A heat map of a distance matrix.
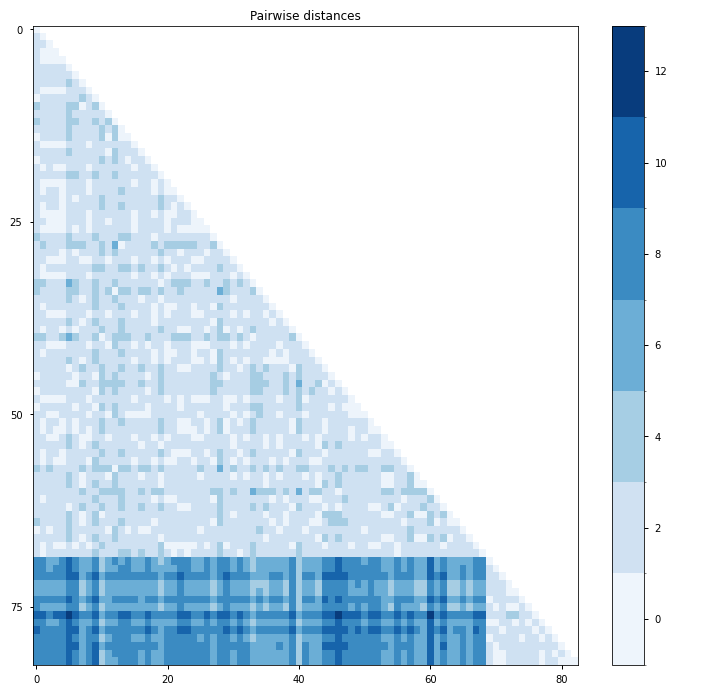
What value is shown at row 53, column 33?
2
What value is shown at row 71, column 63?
6
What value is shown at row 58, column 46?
4
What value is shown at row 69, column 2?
6
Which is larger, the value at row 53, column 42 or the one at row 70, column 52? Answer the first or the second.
the second
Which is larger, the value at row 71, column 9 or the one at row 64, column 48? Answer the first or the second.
the first
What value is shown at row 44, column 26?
2
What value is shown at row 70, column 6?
8
